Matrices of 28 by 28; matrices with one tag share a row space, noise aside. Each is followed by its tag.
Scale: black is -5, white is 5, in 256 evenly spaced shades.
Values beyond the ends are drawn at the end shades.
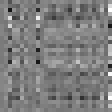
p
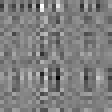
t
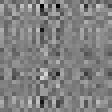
t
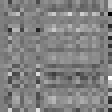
p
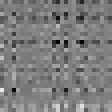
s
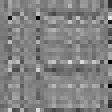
p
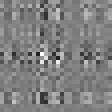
t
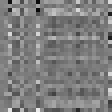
p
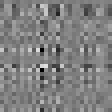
t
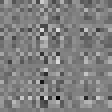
t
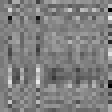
p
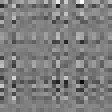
s
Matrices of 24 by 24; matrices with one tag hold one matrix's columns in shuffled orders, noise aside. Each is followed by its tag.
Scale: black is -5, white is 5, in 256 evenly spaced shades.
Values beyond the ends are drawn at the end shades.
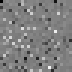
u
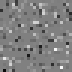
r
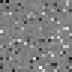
u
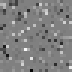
r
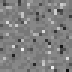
r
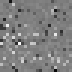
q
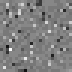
r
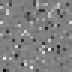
r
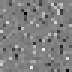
r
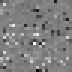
q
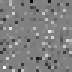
u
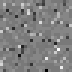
r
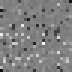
q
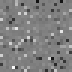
u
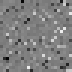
u
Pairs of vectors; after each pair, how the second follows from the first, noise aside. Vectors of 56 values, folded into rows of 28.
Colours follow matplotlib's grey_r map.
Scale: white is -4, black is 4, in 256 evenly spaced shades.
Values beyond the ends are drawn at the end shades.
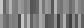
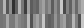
reversed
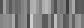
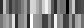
scaled up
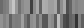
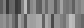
reversed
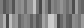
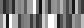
scaled up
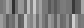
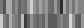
shuffled
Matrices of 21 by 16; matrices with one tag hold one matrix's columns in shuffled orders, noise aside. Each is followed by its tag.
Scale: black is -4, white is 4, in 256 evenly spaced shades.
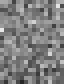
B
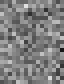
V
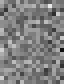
V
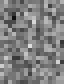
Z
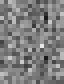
Z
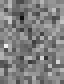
Z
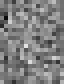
Z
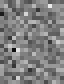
V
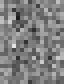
Z
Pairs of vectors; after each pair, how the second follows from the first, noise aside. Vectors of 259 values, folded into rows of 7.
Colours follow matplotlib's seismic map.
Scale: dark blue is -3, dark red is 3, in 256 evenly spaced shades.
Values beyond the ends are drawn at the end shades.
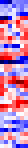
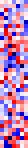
shuffled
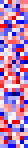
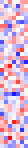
shrunk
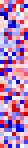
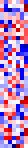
shuffled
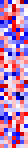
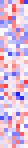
shrunk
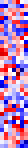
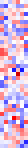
shrunk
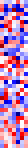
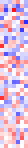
shrunk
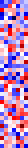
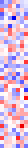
shrunk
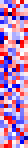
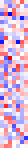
shrunk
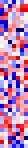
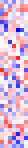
shrunk
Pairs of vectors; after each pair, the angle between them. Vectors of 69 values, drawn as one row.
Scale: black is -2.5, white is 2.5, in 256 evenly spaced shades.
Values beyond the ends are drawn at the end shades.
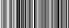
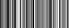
nearly opposite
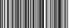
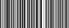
orthogonal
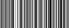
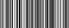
orthogonal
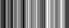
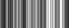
nearly parallel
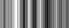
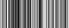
partly opposed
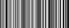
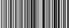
orthogonal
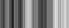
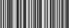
orthogonal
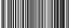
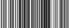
orthogonal
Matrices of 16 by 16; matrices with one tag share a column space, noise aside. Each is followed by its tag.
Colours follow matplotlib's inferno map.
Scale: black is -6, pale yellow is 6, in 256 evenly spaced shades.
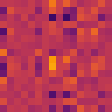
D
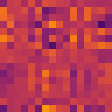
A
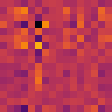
A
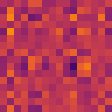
D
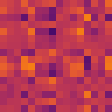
D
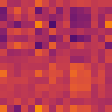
A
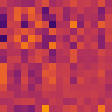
A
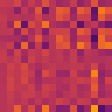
A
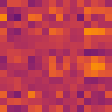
D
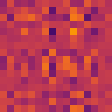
D
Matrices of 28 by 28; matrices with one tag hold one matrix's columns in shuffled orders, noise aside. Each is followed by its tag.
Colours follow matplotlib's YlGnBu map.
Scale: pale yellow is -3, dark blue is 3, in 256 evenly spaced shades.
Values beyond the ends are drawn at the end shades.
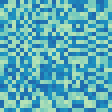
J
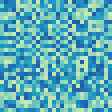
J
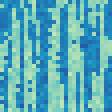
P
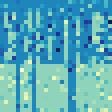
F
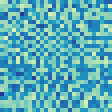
J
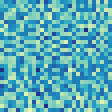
J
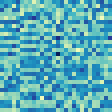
J
